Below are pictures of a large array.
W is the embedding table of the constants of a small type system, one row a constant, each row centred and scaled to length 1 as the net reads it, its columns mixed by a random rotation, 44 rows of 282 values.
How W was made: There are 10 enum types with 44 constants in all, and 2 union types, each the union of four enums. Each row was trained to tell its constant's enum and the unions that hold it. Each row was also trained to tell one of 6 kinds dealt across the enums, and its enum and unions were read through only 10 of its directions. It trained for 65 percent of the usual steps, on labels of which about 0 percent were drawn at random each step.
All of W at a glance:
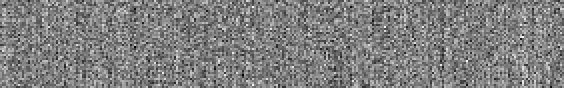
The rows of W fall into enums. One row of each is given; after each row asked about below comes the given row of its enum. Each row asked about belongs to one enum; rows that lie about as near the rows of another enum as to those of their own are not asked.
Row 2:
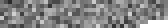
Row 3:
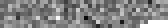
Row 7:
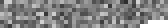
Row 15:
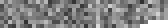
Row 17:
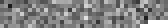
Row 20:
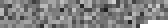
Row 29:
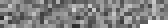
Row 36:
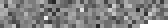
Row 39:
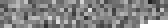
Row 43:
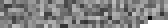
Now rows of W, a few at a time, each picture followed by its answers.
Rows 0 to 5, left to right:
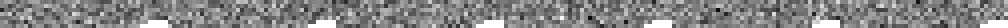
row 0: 7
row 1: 17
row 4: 20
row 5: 20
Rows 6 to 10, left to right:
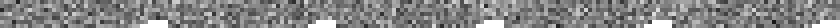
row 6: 7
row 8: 43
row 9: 20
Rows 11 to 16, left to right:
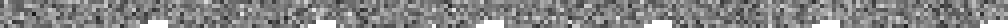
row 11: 17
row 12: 7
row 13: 39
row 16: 20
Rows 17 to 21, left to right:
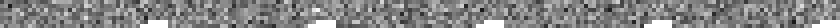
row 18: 43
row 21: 29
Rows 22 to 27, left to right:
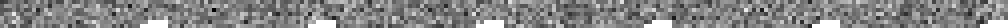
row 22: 39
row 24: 20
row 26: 29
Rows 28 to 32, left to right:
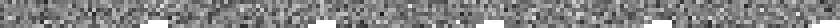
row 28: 29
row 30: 7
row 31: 7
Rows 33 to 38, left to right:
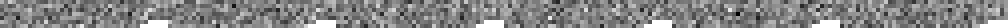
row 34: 43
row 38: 43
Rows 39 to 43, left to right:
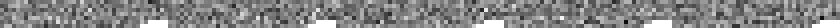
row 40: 43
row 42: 3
